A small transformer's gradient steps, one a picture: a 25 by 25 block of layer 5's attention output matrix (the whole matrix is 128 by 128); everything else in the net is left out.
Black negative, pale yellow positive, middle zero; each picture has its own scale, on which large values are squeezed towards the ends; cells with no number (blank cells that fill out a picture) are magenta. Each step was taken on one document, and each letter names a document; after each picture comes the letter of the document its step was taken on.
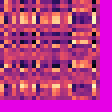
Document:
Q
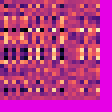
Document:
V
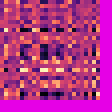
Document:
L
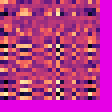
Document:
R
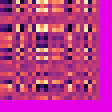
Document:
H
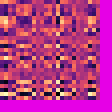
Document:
R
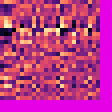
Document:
R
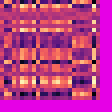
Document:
Q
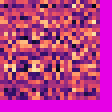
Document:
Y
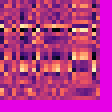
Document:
Q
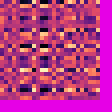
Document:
L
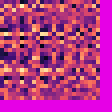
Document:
L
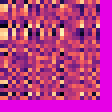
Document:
V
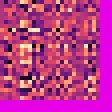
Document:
Y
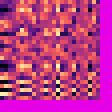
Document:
R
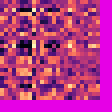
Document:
L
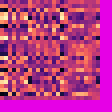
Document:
V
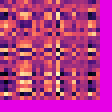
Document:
R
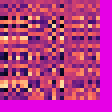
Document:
V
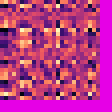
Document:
R
